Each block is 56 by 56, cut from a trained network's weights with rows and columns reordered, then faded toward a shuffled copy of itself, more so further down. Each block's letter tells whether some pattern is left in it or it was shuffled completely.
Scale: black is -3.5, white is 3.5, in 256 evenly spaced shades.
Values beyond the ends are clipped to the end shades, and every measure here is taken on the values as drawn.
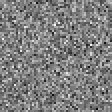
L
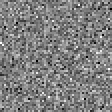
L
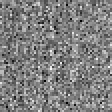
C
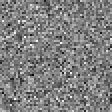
C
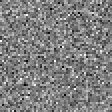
L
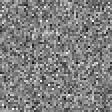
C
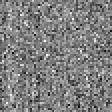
C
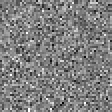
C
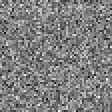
L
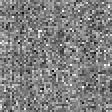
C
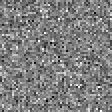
L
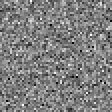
L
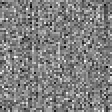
C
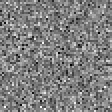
L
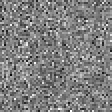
C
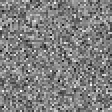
L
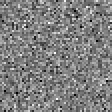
L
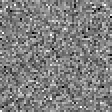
L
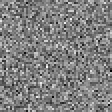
L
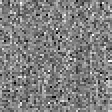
C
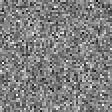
C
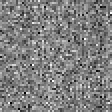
C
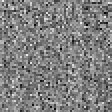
C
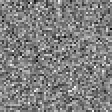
C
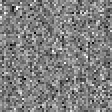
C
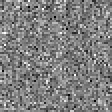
C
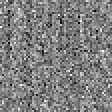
C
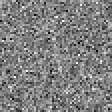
L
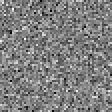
L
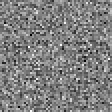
C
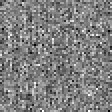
C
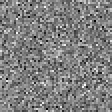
L
